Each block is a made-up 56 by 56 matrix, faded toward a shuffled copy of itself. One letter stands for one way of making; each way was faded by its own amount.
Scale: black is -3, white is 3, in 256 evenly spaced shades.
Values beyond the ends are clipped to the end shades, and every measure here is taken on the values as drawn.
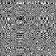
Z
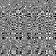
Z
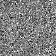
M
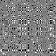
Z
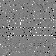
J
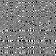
Z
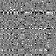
Z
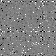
J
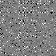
J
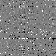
J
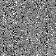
M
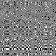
Z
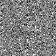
M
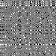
Z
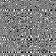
Z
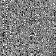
M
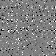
J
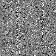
M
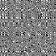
Z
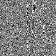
M
